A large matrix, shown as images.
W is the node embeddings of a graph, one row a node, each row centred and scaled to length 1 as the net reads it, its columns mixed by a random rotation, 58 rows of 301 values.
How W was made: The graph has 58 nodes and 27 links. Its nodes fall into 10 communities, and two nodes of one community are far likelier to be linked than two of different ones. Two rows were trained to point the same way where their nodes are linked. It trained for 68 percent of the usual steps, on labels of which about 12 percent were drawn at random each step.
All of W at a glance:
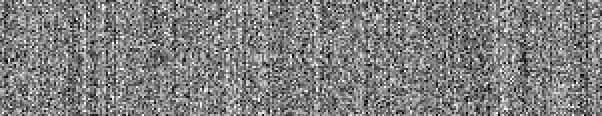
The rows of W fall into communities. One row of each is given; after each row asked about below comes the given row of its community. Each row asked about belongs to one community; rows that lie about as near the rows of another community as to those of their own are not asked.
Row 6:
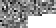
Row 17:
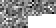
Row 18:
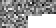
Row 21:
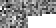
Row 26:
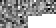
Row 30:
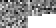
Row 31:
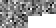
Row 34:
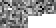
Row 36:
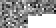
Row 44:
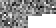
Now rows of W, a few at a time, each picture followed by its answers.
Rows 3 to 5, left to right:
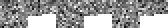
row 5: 18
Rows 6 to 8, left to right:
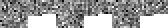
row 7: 31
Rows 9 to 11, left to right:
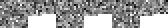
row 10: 18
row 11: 26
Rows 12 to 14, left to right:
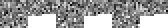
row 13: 26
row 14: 36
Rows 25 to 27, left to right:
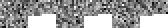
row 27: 34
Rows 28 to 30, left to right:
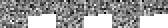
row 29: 30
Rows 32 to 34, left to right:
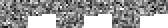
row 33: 6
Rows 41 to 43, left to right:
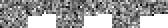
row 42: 34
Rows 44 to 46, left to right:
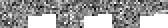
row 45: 44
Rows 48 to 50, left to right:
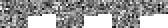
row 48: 21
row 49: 6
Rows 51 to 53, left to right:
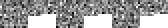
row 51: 26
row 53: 34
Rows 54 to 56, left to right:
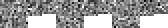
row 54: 18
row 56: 17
